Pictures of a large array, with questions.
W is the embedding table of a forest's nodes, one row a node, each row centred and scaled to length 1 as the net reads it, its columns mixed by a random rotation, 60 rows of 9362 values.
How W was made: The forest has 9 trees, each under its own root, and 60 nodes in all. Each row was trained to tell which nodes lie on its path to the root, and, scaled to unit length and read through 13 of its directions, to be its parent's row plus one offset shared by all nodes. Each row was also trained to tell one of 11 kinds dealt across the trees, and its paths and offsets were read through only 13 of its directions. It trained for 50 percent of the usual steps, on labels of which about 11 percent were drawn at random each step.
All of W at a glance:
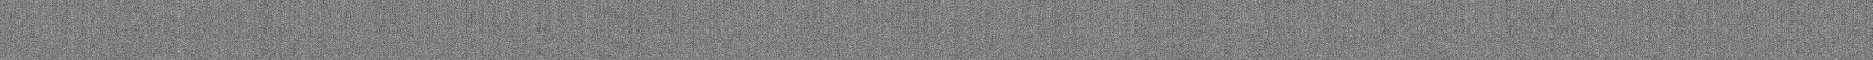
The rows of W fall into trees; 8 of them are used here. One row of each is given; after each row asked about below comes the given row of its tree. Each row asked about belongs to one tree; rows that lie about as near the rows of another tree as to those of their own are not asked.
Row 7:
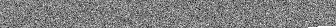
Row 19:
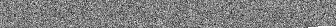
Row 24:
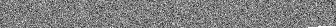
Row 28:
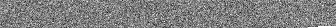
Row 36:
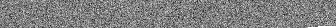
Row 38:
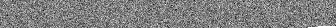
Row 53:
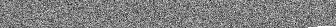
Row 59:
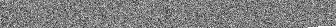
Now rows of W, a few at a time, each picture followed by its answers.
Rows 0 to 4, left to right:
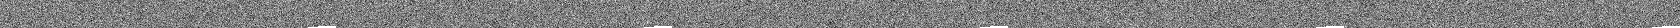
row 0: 19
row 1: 59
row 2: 59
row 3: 19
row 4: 53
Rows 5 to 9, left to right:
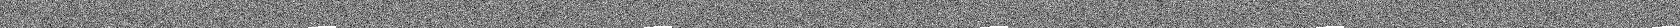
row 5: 24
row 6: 19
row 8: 24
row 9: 19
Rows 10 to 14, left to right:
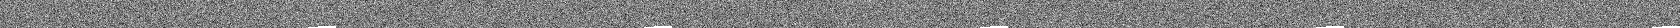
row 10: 28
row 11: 59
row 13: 28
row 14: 24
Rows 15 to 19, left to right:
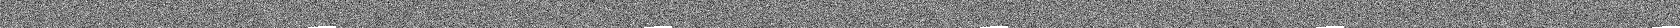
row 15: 38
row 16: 24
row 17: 38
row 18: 38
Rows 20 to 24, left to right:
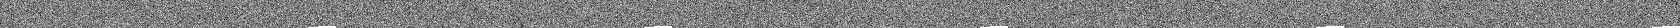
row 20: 24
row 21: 19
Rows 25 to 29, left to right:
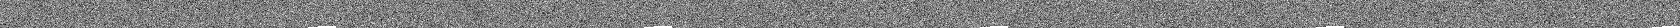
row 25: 7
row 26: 19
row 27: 28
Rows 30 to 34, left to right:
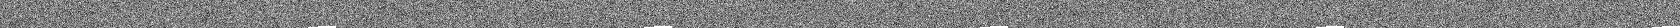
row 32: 24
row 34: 36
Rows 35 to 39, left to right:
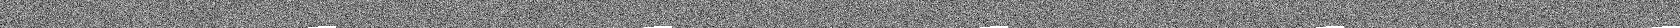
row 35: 7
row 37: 36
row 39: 28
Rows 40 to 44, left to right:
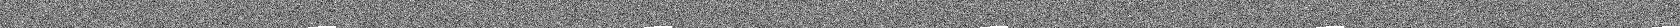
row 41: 36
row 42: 24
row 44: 28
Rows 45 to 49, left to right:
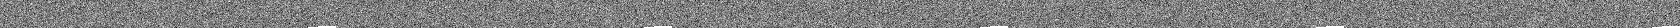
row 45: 19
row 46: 38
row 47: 19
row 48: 59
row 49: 53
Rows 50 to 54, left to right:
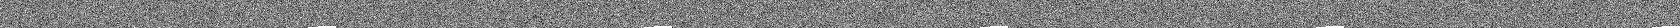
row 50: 38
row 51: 59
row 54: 7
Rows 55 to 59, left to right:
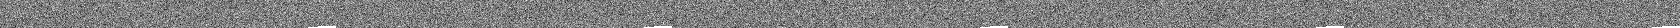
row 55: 7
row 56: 36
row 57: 24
